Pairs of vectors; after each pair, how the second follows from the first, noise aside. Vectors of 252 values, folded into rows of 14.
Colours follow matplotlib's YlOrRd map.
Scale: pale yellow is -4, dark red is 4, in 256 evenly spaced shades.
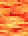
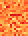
sign-scrambled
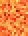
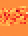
partly zeroed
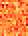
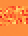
partly zeroed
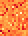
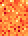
shuffled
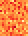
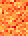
sign-scrambled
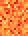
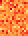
shuffled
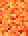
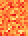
negated
